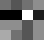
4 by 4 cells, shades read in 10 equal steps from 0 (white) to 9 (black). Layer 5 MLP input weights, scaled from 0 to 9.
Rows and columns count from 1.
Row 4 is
3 5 6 4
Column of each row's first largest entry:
2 1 3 3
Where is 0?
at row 2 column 3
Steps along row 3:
same up down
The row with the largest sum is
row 2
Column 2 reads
6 9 4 5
